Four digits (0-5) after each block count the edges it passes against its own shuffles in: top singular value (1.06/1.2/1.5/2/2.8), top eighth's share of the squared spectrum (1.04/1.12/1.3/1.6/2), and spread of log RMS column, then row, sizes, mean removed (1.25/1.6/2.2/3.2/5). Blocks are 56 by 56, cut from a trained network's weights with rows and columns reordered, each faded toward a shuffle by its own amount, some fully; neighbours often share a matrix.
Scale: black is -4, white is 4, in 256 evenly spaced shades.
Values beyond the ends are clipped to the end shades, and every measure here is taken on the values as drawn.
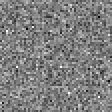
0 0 0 0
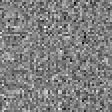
3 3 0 2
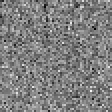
2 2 0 0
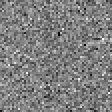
0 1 0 0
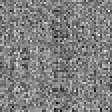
3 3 0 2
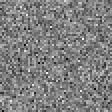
0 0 0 0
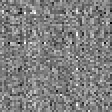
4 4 1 2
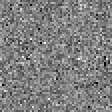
2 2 0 1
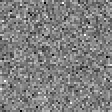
0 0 0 0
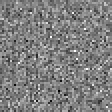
2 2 0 1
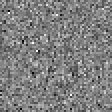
0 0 0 0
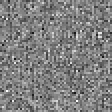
2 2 0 1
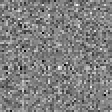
3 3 1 2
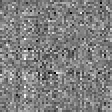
4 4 1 2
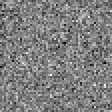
1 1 0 0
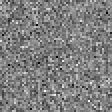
1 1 0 0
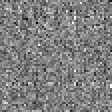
3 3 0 2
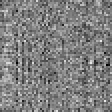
4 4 1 2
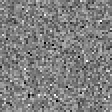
0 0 0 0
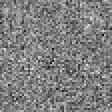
3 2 0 1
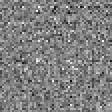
3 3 1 2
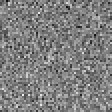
2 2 0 1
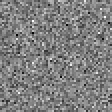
0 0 0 0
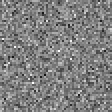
0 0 0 0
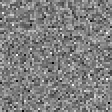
0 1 0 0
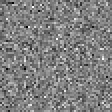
2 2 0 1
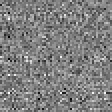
3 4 1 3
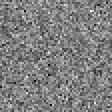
0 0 0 0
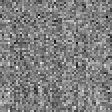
3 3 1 2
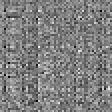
4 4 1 3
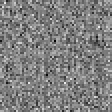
3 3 0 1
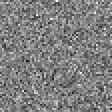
1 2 0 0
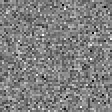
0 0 0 1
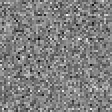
3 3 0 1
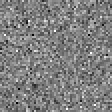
1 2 0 0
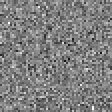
2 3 0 0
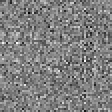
3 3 1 2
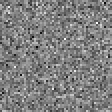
1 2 0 0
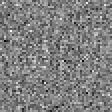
2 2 0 1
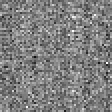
3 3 0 1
